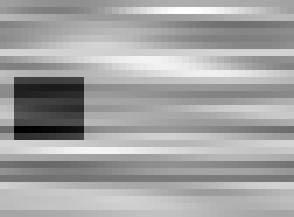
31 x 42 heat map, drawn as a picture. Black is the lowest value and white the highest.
Histogram: skewed, a long tail of low values. Roughest part: middle left. Grain: streaks across. Ninth with the lowest average: middle left. Odd patch: lower, in the middle left.
